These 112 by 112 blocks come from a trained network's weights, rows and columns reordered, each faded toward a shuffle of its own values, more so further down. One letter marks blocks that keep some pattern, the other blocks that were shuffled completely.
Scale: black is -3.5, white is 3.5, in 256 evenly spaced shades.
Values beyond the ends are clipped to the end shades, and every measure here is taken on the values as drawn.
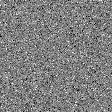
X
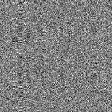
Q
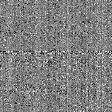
Q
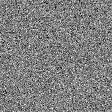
X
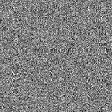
Q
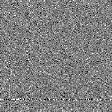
Q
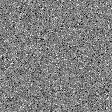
X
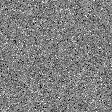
X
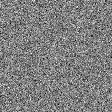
X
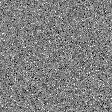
X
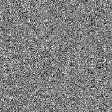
Q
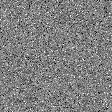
X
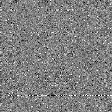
Q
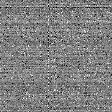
Q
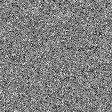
X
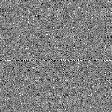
Q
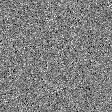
X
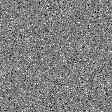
X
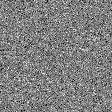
X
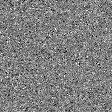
X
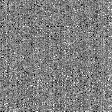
Q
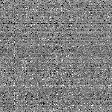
Q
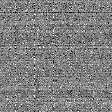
Q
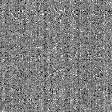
Q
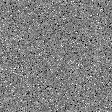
X
